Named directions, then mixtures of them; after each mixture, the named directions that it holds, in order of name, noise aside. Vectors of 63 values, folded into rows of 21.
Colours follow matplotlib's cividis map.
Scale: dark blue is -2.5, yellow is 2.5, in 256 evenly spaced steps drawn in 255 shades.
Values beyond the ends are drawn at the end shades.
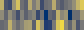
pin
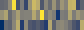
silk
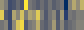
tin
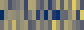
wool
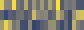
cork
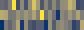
silk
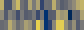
pin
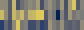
silk, tin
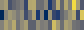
wool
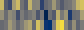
pin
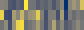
tin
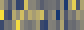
silk, tin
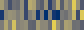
wool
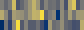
silk, tin
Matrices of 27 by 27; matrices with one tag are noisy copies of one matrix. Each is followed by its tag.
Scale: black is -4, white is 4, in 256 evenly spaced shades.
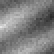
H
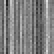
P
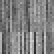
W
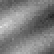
H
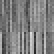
W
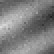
H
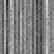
P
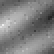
H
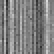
P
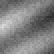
H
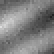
H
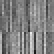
W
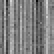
P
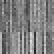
W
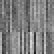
W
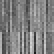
W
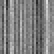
P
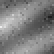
H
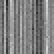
P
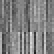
W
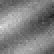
H
